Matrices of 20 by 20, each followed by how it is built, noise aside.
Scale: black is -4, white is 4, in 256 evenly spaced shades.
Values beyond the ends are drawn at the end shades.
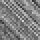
Toeplitz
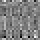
low rank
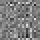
low rank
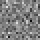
low rank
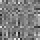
low rank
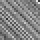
Toeplitz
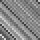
Toeplitz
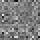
low rank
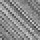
Toeplitz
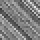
Toeplitz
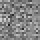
low rank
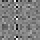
low rank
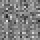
low rank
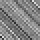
Toeplitz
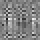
low rank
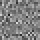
low rank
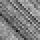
Toeplitz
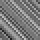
Toeplitz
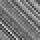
Toeplitz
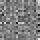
low rank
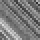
Toeplitz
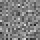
low rank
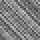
Toeplitz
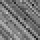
Toeplitz
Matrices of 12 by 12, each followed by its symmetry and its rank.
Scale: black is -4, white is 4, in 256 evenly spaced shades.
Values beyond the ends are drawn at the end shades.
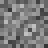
symmetric, full rank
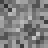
symmetric, full rank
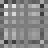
symmetric, rank one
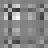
symmetric, rank one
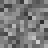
neither, full rank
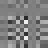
neither, rank one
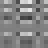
neither, rank one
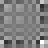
symmetric, rank one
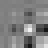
symmetric, rank one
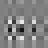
neither, rank one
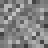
symmetric, full rank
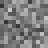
neither, full rank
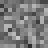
neither, full rank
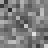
symmetric, full rank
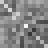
symmetric, full rank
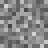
symmetric, full rank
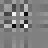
symmetric, rank one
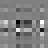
neither, rank one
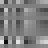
neither, rank one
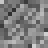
symmetric, full rank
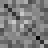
symmetric, full rank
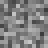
neither, full rank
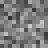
neither, full rank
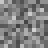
neither, full rank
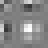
symmetric, rank one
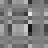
neither, rank one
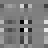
neither, rank one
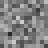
neither, full rank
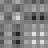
symmetric, rank one
